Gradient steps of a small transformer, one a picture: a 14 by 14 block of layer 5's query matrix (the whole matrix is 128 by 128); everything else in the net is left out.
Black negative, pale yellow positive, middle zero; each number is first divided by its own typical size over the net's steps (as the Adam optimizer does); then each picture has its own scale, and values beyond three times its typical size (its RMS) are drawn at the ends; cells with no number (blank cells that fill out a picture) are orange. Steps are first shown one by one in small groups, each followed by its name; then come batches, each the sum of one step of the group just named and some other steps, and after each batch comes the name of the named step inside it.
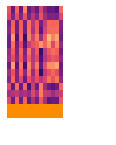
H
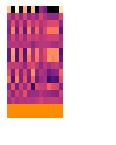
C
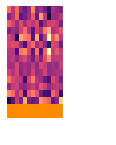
C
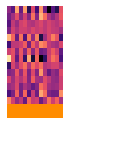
C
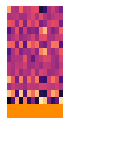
C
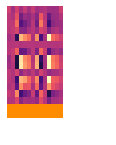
C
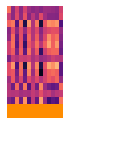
H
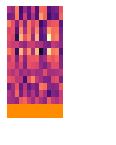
C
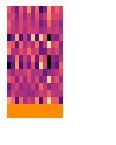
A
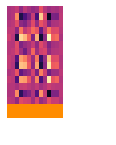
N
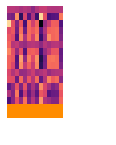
N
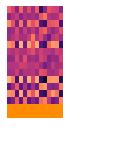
A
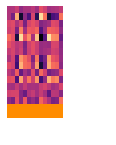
N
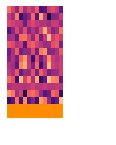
N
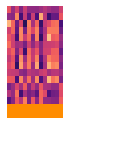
N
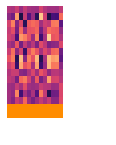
N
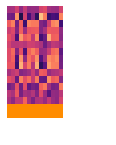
N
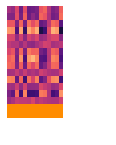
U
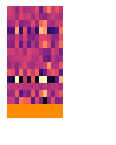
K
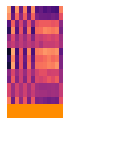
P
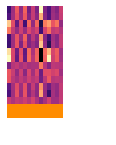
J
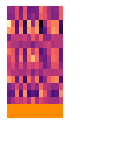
U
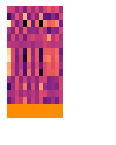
K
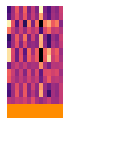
J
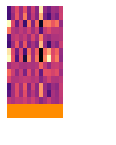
J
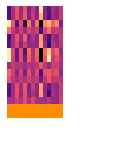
J
